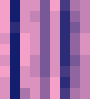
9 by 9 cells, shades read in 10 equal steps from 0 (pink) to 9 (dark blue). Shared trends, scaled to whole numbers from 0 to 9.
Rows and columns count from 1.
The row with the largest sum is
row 6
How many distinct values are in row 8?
6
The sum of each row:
28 32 31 30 29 33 31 30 30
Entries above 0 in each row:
7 8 8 8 7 8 8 8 8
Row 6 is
1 9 0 2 5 1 8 5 2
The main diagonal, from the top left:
0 9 1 1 5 1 7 4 2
